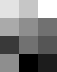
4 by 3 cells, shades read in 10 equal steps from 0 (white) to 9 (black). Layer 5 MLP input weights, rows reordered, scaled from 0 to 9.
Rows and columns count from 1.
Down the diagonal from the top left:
1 4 6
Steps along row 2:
up up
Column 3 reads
0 5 6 8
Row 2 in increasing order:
3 4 5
